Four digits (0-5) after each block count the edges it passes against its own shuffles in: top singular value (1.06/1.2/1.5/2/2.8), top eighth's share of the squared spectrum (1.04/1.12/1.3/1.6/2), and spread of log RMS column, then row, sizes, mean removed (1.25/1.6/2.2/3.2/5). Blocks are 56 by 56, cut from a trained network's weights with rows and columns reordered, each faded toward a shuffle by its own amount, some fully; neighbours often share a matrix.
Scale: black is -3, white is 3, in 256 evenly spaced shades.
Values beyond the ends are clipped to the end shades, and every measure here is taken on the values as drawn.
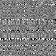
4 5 1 3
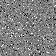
0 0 0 0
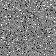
0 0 0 0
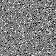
1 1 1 0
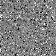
2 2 1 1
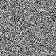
3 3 1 1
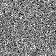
1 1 0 0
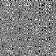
3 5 2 3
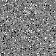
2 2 1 1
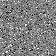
0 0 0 0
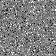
1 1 0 0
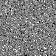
2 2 0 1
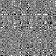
3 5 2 3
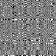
4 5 2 3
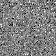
1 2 0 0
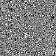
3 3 2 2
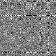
4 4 2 3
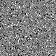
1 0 0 0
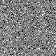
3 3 0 1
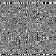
4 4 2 3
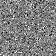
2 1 0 0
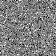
0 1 0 0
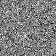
0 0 0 0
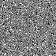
0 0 0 0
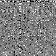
3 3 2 2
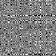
4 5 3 3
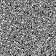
0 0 0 0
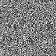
3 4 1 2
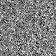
0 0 0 0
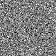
2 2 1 0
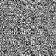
3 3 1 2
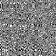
3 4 2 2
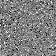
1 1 0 0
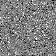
1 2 1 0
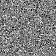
2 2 0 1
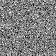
2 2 0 0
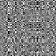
4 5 3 3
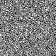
2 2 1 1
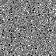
2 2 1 1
